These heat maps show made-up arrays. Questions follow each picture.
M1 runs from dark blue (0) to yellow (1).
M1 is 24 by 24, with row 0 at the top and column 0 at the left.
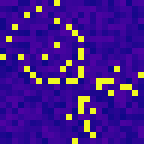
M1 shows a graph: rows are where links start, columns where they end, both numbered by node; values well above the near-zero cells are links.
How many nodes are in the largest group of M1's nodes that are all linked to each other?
2
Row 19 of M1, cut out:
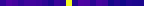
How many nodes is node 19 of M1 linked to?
1
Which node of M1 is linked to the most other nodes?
node 13
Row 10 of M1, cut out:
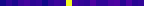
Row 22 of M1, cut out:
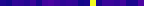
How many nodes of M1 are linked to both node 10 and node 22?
0
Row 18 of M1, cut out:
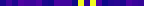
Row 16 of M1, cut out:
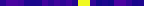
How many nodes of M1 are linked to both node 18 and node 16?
1
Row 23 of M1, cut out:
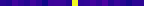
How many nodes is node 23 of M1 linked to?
1
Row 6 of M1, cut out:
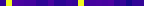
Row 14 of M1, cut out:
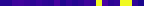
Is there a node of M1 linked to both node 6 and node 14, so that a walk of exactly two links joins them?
no
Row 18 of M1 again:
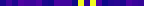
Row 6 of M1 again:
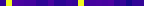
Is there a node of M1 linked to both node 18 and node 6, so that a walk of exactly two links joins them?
yes
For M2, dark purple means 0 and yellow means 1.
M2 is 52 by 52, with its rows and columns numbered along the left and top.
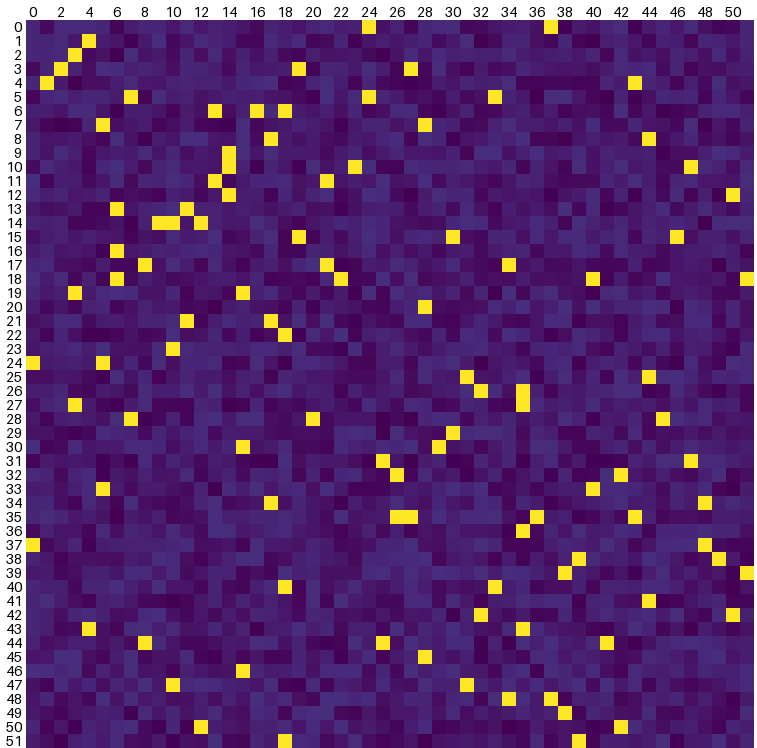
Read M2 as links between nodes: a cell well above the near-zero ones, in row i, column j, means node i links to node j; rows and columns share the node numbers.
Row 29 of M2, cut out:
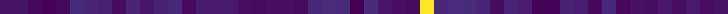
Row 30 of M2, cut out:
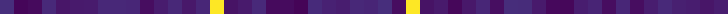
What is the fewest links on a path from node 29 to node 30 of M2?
1
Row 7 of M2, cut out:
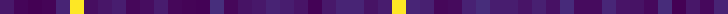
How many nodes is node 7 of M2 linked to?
2
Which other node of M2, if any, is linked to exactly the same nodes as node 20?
node 45
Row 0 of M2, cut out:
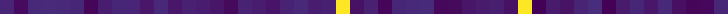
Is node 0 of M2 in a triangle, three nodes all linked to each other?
no
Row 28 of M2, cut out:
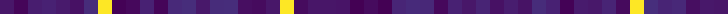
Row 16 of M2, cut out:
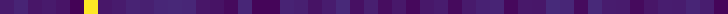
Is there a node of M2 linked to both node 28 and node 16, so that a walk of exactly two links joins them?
no
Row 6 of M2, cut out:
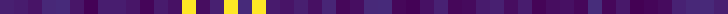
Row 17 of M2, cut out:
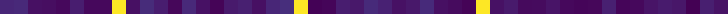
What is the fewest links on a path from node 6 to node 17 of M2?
4
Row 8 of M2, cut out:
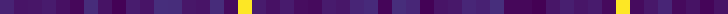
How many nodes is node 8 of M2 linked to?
2
